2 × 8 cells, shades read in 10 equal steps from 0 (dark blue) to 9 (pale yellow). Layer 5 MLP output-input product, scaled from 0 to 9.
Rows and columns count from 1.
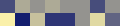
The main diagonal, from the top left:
2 0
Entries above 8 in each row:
0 1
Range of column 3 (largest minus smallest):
2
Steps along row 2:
down up down same up up down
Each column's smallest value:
2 0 5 1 1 5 2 3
